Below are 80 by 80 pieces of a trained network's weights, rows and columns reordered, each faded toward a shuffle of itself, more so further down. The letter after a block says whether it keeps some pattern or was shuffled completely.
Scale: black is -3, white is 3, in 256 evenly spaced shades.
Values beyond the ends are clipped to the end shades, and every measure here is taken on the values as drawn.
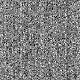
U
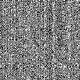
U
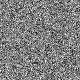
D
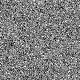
D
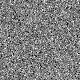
D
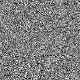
U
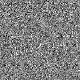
U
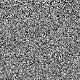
U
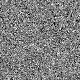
D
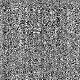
U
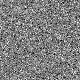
D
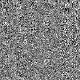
U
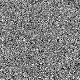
U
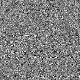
U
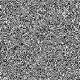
U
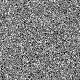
D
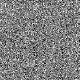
U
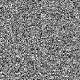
U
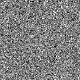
U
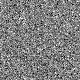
D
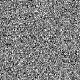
U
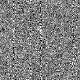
U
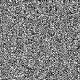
U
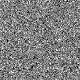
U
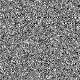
U
